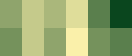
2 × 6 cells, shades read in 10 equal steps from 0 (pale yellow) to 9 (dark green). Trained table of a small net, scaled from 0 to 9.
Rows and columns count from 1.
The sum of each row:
25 22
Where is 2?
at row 1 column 2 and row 2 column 2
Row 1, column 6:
9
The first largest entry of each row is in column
6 6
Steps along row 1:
down up down up up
